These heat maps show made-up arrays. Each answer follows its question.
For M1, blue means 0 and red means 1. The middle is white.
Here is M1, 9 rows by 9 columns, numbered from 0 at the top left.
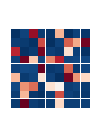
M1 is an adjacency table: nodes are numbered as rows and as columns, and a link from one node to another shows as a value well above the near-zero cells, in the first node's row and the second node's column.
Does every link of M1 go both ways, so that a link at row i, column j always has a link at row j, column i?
yes
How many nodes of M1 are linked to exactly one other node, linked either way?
0
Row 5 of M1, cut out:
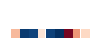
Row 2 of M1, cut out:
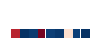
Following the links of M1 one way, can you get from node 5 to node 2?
yes
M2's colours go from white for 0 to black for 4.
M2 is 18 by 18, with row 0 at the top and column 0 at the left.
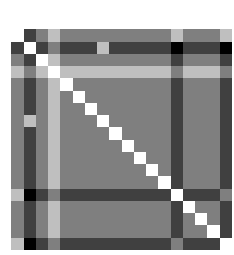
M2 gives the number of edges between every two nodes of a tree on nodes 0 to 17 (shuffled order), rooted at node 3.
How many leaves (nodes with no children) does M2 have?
15
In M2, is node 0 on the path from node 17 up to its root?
yes
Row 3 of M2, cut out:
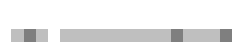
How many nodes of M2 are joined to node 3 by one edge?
14
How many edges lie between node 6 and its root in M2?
1
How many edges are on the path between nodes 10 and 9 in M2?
2
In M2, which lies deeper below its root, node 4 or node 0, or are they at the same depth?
the same depth
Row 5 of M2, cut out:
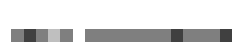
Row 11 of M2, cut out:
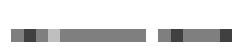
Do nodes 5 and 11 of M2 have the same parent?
yes
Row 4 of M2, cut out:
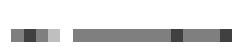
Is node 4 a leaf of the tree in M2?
yes
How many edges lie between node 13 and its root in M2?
2
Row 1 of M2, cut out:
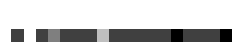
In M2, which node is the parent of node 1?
7
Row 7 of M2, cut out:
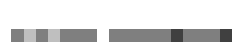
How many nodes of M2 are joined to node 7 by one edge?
2
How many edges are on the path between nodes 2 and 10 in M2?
2
